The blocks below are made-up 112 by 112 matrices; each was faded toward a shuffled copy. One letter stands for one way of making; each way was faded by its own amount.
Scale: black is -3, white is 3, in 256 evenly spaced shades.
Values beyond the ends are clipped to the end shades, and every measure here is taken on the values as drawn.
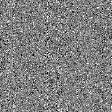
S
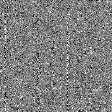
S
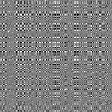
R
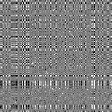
R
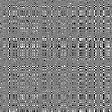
R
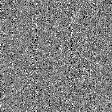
S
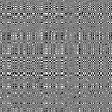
R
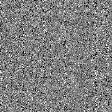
S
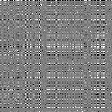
R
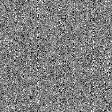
S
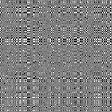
R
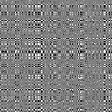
R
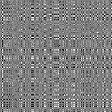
R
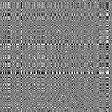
R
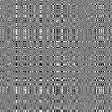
R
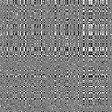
R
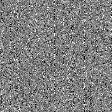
S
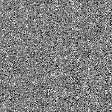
S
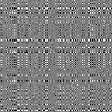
R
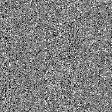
S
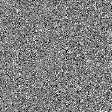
S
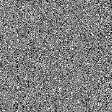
S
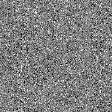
S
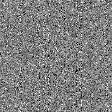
S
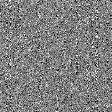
S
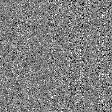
S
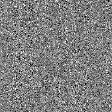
S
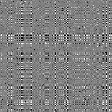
R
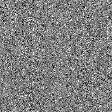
S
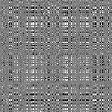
R
